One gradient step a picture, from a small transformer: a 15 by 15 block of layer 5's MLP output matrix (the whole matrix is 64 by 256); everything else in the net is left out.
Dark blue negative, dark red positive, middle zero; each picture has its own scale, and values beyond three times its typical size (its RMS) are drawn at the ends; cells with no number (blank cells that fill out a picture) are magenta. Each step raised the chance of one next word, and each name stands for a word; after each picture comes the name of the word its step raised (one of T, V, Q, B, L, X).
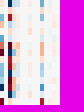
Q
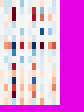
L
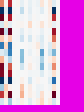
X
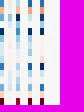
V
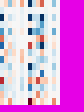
V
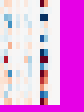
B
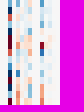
L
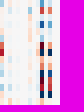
Q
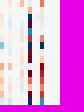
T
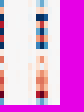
T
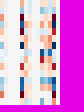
X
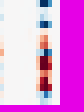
Q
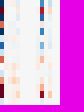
T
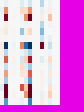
L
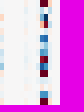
B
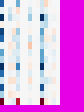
V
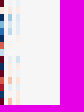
B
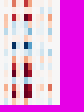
X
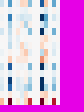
V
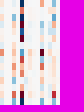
T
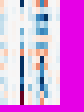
V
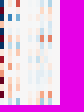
T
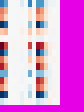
Q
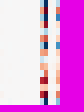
T
